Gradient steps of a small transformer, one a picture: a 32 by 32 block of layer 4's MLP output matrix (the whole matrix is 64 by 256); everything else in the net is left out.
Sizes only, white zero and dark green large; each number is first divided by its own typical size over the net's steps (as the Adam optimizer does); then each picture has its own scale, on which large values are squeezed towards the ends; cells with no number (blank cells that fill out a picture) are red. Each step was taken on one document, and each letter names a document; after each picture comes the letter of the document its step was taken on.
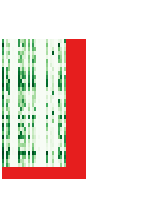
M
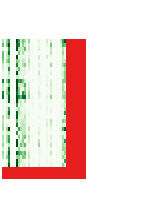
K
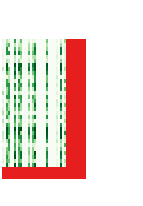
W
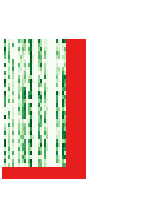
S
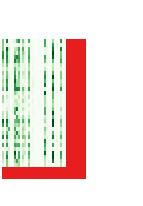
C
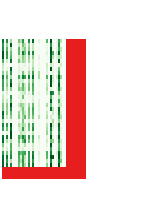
M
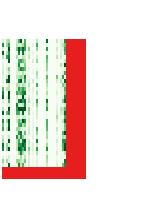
K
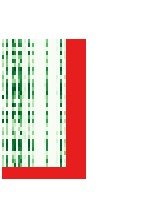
W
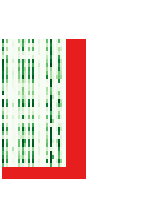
M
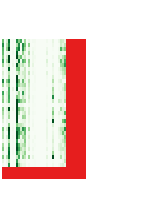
K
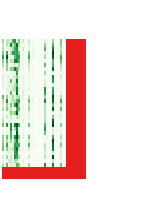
C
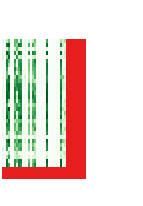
W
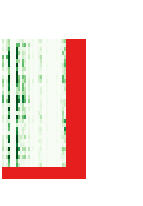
K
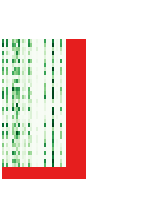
C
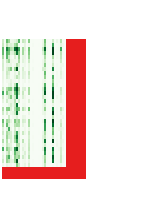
C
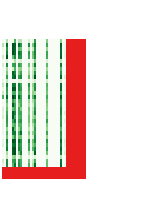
W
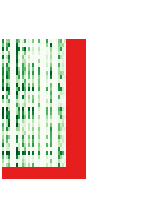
M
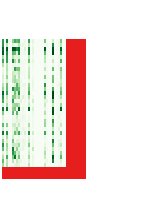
C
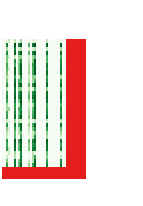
W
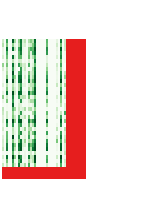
W
